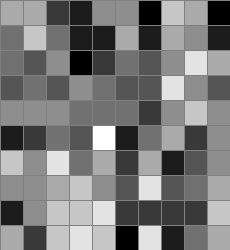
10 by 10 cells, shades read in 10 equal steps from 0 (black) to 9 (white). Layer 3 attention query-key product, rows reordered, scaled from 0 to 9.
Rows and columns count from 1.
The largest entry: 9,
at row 6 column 5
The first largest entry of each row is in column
8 2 9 8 9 5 3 7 5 4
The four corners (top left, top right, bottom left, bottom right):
6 0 6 6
